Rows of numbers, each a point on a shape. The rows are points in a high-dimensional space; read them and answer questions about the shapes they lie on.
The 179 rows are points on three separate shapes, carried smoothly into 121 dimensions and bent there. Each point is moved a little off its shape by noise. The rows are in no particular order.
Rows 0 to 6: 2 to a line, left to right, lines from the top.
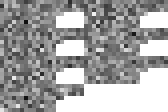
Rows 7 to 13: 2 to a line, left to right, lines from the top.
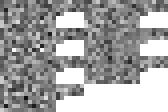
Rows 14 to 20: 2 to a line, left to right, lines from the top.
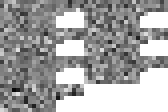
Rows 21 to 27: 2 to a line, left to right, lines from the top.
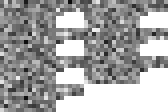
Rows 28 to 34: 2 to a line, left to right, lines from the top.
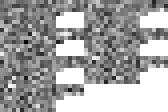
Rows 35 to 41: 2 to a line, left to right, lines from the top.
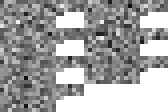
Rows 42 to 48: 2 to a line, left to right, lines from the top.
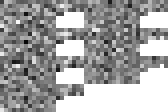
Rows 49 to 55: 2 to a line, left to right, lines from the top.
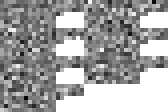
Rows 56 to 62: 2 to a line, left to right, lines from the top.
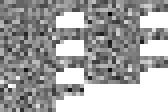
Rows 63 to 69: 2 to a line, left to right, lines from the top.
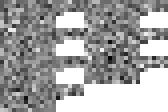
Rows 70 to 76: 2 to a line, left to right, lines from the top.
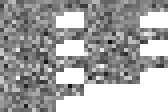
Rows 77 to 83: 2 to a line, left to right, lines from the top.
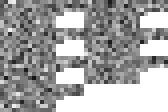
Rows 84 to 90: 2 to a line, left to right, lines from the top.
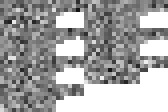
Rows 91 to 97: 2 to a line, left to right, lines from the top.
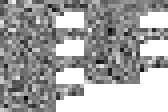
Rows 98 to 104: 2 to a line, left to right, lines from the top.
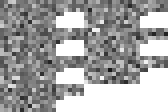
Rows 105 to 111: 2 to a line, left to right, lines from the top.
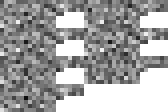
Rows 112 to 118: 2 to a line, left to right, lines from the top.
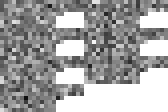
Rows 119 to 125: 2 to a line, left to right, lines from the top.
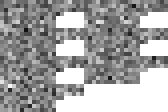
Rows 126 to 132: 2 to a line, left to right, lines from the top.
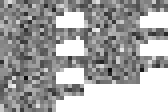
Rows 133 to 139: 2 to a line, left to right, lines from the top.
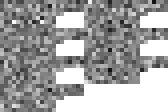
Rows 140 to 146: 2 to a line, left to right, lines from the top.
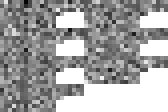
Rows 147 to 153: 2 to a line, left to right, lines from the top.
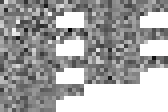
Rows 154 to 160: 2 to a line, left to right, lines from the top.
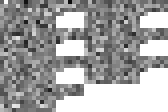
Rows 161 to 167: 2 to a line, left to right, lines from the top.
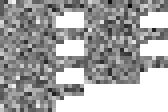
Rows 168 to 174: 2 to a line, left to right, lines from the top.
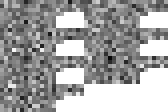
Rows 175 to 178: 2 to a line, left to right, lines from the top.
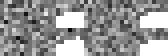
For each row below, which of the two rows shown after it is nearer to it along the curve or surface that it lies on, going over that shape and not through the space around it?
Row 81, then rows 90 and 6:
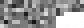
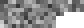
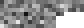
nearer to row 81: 6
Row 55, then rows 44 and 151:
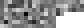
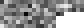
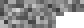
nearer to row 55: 44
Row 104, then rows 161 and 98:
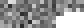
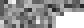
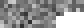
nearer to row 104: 98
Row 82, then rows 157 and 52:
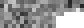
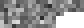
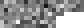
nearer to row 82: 157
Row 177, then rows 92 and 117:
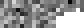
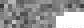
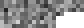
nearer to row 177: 92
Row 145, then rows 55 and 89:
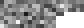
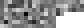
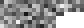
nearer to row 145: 89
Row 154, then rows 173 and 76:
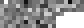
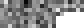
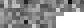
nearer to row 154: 173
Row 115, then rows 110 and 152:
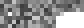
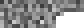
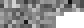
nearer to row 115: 152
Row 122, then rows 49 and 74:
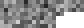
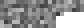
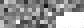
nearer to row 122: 74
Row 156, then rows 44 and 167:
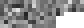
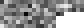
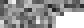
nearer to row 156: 167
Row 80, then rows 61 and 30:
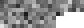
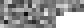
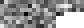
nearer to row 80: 61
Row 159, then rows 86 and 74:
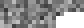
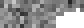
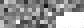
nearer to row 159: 74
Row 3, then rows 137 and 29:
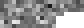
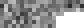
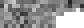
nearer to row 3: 137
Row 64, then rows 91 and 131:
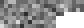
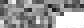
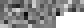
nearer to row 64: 131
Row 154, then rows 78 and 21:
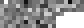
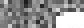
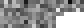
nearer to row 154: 78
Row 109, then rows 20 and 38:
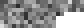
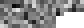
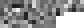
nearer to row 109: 38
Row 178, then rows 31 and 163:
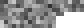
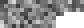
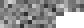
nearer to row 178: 31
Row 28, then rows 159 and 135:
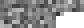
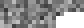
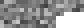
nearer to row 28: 135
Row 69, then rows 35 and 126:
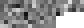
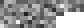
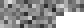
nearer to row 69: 35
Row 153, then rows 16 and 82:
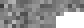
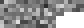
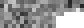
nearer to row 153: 82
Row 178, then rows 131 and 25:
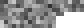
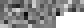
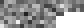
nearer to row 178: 131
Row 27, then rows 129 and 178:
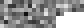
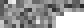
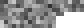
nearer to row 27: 178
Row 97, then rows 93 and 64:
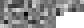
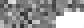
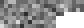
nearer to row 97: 64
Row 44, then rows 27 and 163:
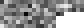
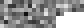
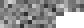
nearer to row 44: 27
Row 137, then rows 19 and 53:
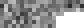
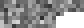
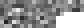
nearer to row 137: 19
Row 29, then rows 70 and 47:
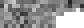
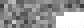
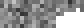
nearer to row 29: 47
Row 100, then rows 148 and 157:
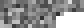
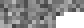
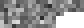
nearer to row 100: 157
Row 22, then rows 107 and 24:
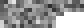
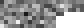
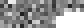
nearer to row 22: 24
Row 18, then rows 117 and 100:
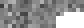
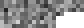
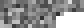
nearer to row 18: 117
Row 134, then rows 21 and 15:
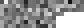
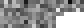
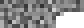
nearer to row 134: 15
